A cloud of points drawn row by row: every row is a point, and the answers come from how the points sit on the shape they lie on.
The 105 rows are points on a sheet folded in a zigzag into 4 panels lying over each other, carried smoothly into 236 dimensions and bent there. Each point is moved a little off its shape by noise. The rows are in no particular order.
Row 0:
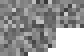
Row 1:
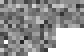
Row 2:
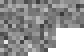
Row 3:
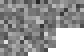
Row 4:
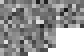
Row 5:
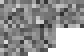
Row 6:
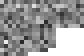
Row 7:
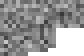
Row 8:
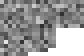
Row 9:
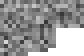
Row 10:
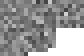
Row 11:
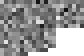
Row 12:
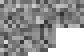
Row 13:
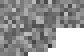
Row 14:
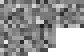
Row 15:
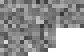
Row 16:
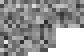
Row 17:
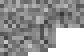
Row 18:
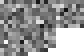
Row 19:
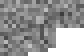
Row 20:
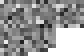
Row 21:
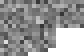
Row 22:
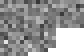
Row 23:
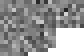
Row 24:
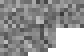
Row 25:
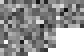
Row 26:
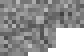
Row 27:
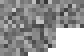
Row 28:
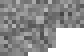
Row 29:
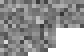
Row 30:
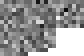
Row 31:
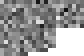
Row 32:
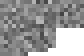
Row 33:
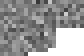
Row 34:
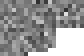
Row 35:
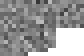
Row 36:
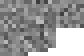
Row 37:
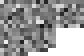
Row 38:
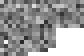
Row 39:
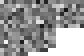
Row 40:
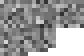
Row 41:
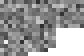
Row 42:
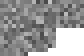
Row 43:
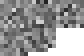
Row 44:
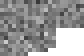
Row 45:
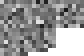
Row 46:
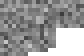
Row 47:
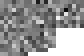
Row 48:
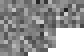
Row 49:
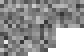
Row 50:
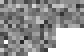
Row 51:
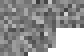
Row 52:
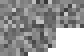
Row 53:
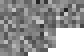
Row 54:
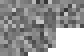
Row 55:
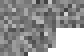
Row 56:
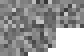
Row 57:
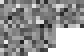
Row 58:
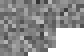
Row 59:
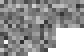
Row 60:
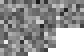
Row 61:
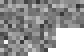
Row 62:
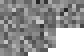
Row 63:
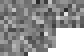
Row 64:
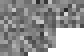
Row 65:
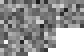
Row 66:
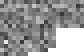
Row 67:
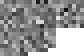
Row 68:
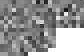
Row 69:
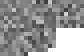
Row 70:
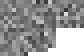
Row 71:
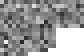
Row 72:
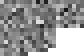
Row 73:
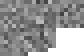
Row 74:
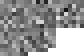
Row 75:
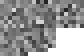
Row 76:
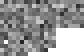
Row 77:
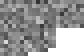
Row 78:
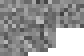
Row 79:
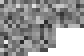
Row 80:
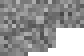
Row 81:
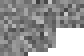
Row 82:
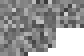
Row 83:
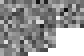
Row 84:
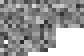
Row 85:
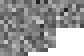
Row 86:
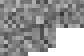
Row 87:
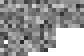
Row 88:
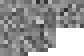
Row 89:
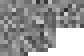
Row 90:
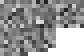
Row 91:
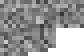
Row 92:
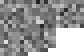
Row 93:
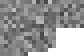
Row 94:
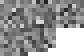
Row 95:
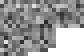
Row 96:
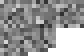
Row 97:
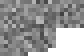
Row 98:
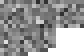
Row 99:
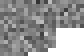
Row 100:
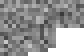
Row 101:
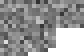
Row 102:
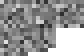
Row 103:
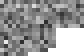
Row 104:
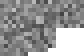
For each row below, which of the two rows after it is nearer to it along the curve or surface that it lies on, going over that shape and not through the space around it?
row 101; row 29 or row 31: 29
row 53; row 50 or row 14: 14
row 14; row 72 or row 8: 72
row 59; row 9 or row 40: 9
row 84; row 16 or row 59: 59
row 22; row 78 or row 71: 71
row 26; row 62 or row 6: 6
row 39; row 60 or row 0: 60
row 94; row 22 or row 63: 63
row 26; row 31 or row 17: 17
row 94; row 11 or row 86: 11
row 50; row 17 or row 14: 17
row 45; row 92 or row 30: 30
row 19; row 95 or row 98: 95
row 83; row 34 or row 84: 34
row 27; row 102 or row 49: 102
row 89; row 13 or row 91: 13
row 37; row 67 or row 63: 67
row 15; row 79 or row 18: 79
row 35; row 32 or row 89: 32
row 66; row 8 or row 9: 9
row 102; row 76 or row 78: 78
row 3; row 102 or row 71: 71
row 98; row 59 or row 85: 85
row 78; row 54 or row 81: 81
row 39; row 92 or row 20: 20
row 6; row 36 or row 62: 36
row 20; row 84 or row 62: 62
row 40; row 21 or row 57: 57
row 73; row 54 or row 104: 104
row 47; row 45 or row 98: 45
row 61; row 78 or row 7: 7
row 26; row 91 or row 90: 91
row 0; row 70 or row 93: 70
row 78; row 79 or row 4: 79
